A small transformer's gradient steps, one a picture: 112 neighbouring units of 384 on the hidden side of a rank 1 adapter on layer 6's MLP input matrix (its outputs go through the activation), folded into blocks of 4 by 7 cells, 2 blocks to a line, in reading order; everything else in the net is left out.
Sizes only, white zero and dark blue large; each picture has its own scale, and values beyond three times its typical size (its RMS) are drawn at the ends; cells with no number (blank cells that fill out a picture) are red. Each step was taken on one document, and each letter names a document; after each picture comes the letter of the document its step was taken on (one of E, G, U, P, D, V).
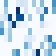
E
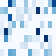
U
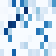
U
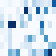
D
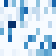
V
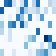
V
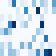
D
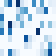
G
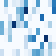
V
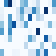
V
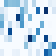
G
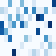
U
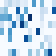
E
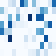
U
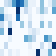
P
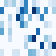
V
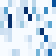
U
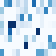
G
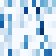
D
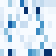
D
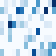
V
